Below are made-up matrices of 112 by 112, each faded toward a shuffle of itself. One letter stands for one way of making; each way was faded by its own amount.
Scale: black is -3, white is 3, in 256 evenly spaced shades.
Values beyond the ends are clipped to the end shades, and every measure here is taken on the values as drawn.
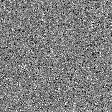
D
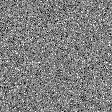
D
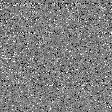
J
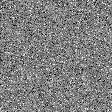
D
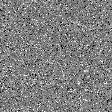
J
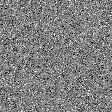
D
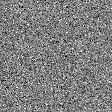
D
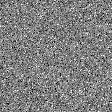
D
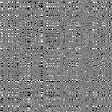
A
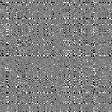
A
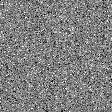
D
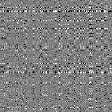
A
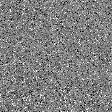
J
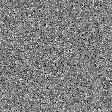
D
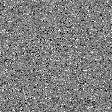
J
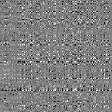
A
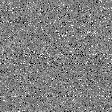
J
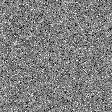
D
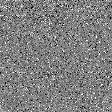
J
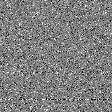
J
